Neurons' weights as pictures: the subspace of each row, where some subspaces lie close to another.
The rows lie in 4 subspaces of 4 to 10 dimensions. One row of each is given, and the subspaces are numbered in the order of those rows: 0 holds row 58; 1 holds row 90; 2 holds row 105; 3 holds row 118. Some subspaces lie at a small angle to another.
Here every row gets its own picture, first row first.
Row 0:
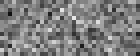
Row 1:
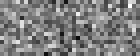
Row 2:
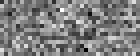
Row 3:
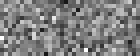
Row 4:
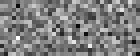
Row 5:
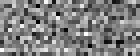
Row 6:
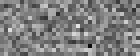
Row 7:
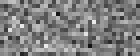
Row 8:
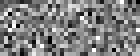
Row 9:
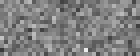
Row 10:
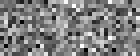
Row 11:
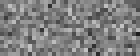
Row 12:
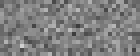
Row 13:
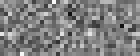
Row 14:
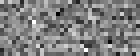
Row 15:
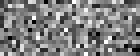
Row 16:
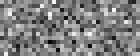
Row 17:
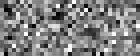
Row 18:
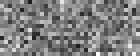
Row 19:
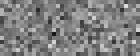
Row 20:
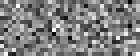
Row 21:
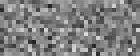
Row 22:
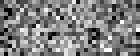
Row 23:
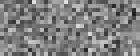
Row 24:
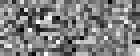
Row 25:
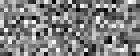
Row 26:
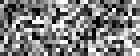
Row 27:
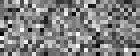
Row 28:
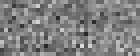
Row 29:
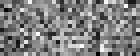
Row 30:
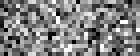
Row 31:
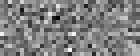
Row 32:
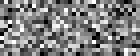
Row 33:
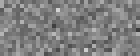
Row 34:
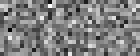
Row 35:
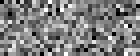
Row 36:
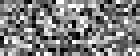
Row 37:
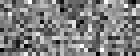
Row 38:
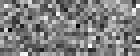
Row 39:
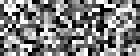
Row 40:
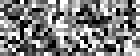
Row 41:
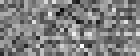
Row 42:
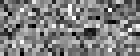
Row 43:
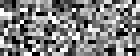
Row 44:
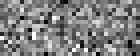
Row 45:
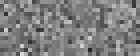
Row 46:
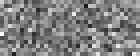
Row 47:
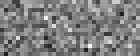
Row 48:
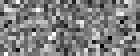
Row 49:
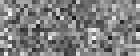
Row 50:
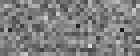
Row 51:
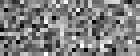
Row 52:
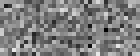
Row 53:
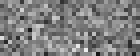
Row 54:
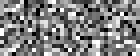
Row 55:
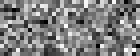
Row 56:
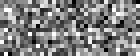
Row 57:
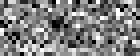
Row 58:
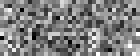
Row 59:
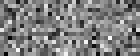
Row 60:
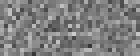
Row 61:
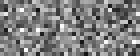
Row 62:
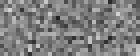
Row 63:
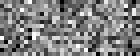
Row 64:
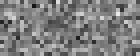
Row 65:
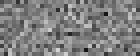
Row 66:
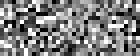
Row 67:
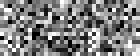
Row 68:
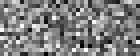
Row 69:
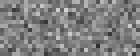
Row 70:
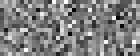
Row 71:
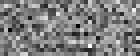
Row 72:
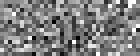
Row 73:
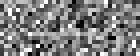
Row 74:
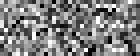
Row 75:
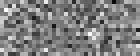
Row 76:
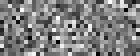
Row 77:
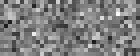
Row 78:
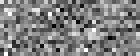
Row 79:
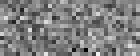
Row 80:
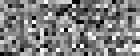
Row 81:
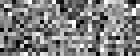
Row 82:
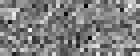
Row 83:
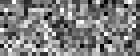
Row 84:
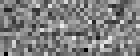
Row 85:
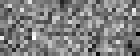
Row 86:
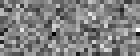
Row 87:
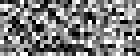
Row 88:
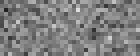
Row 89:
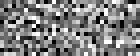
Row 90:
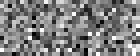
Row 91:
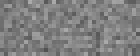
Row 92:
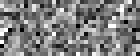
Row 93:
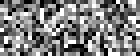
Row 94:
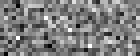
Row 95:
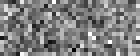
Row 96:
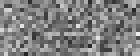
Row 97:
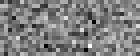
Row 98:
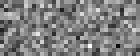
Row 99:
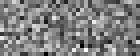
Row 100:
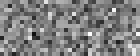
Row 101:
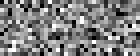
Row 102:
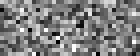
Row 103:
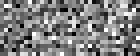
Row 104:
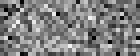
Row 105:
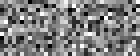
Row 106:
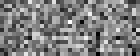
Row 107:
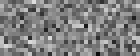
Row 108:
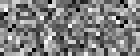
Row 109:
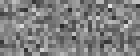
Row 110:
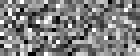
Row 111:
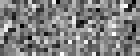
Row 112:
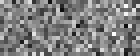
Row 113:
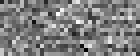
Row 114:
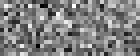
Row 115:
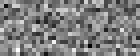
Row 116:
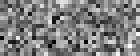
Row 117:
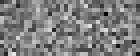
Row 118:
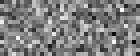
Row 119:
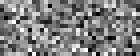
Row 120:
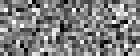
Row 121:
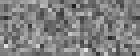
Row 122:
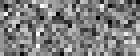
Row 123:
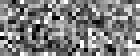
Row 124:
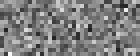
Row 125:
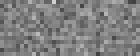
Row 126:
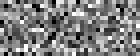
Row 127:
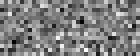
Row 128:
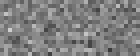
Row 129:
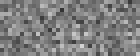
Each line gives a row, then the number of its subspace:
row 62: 2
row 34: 2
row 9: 0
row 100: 1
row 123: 0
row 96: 0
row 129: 0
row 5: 1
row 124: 2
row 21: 2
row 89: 1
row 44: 0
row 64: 3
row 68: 0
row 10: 2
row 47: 3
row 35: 3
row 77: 3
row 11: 2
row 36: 2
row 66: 2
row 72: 3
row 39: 2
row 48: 3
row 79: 2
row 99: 0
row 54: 3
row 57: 3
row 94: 3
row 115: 3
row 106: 1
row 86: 3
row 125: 1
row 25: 1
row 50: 0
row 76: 2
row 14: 1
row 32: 3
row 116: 3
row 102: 2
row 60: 2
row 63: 0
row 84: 2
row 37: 0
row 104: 1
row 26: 1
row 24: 2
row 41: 1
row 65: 3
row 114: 2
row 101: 3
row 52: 3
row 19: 3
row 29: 0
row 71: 0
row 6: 0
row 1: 3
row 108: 2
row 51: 0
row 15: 1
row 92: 3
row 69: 3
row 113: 1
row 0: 0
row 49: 0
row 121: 2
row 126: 3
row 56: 2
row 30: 1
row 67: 0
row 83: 3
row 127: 3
